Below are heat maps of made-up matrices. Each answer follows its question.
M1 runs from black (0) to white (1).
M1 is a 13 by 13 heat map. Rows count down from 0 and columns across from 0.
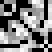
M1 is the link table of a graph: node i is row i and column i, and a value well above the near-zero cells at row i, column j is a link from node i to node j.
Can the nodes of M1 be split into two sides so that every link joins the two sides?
no
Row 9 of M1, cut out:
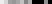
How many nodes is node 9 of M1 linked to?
9
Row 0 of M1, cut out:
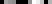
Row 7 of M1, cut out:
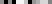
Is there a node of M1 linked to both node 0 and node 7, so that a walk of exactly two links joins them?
yes
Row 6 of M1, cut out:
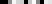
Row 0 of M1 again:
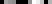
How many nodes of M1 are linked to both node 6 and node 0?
6
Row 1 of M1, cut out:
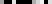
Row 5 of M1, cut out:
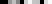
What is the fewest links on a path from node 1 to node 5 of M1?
2
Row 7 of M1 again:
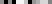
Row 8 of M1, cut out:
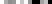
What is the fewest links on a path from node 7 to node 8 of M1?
1
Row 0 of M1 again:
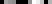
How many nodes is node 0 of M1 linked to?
8
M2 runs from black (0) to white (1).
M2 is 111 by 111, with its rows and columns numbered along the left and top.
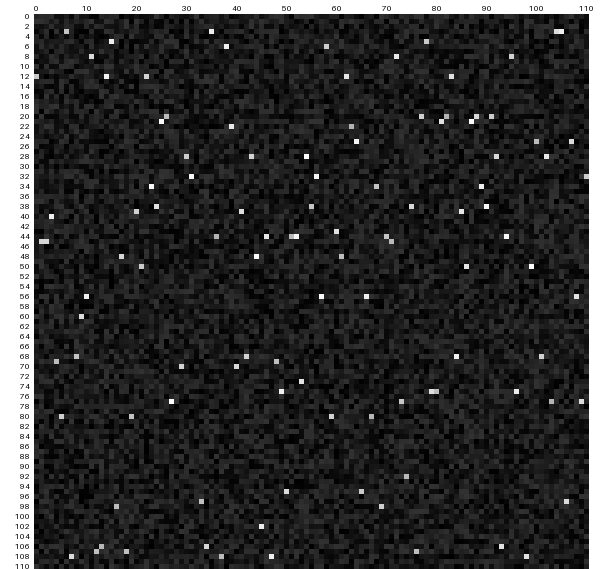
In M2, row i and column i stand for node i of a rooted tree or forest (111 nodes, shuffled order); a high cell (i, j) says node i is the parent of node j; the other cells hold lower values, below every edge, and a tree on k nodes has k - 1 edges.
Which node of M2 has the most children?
44
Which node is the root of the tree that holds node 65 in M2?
97
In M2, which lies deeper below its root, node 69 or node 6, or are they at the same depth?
node 6
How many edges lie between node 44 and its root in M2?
6
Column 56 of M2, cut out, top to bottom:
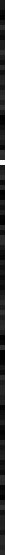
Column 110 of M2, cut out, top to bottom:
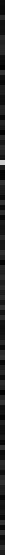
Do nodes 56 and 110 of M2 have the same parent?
yes
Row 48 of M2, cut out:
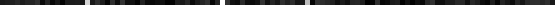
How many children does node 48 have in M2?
3
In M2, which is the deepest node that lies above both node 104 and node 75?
3
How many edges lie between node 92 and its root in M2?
1
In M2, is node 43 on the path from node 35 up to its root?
no
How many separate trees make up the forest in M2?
3
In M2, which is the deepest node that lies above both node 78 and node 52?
44
